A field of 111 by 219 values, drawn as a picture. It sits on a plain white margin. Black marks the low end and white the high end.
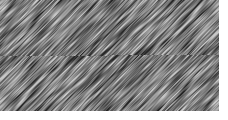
Grain: diagonal, up to the right. Symmetry: a half turn. Odd rows or columns: none. Average level on the scale: 50%.
